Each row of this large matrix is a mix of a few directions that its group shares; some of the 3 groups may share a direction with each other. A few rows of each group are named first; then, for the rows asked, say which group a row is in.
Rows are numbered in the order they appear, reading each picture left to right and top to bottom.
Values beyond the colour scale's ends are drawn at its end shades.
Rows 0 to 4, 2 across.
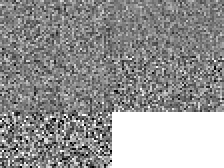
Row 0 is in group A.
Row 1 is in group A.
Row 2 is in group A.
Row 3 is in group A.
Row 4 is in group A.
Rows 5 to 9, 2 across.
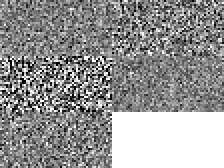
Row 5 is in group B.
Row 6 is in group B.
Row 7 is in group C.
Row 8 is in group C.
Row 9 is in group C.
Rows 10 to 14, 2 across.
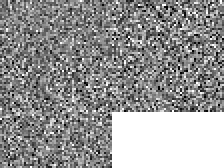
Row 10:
B
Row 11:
A
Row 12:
C
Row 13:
C
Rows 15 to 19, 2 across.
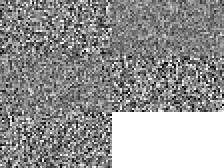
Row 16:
A
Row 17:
A
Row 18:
A
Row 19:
C
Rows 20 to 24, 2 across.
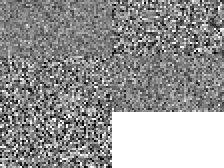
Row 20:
A
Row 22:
C
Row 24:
A
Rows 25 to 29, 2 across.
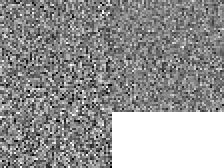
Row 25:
A
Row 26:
B
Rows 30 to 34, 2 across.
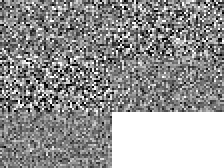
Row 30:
A
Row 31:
A
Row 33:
C
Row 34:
A
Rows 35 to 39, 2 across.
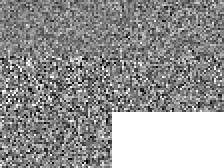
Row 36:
A
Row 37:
C
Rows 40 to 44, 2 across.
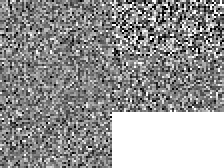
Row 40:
B
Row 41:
A
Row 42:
B
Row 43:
A
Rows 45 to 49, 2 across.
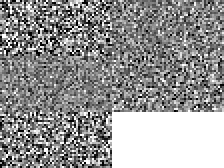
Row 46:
C
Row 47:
B
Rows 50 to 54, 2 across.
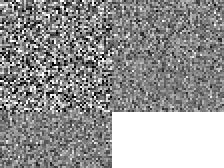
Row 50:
A
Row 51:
B
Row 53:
A
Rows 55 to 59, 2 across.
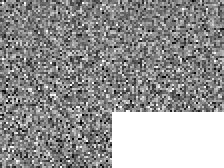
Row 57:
C
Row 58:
A
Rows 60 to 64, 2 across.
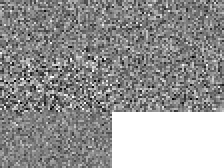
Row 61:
A
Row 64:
C
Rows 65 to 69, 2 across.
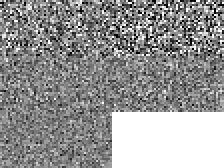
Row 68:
A
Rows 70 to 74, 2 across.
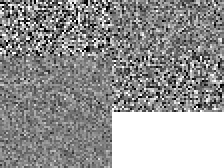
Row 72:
A
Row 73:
B
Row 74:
A
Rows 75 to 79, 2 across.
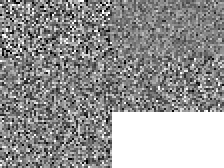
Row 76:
A
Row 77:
A
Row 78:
C
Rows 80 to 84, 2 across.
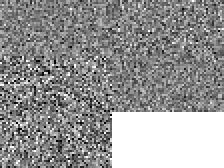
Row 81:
B
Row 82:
A
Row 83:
C
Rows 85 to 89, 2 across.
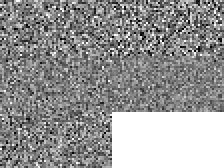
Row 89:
C
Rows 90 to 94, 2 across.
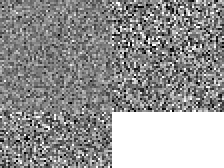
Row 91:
A
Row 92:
B
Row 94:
A
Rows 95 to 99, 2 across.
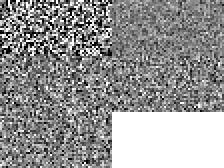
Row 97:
C
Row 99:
B
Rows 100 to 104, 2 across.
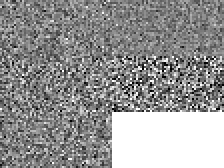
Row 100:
A
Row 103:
A
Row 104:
B
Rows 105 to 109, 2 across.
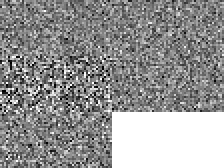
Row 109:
C
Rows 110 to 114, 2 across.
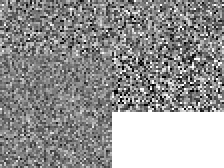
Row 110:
B
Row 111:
C
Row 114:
A
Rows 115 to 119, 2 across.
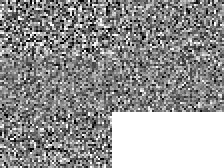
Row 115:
B
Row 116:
A
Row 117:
A
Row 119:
A
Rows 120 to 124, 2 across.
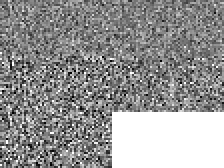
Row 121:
A
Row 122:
C
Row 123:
C
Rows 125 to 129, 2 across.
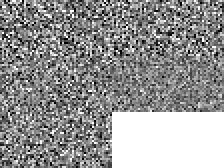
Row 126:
A
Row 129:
B
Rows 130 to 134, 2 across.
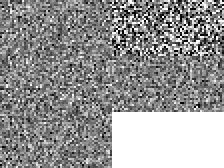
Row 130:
C
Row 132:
B
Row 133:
B
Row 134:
B
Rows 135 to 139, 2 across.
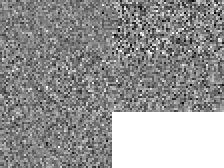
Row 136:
A
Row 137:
C
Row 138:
B
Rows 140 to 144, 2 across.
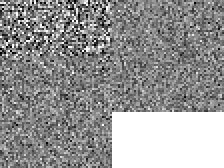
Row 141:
C
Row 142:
A
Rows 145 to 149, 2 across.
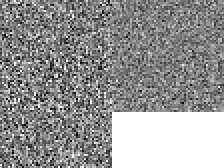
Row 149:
C
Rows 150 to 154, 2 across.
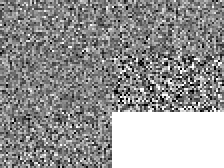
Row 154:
A
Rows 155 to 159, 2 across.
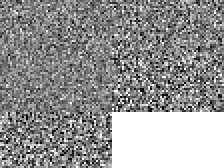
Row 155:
C
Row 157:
B
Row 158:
C
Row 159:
B
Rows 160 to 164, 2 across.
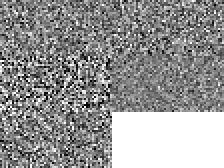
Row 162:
B
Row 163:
C
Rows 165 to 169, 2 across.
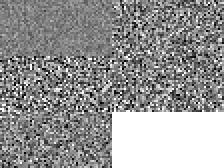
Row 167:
A
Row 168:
A
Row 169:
A
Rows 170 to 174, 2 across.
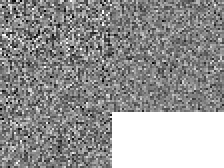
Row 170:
A
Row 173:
A
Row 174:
C
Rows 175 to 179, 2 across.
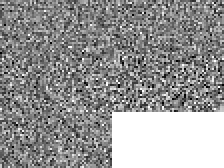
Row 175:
B
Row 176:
A
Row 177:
C
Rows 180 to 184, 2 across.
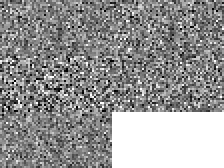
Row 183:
A
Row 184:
C
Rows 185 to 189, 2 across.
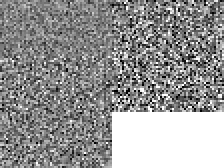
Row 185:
A
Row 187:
A
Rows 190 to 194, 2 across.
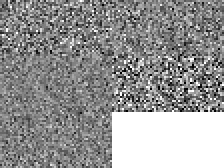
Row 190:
B
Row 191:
C
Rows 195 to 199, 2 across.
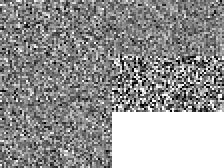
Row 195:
A
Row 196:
A
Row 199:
A
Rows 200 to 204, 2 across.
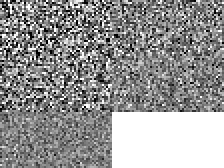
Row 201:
A
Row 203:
C
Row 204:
A
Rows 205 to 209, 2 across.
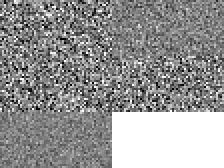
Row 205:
A
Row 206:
A
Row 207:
C
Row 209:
B
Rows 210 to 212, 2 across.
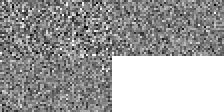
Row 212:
A
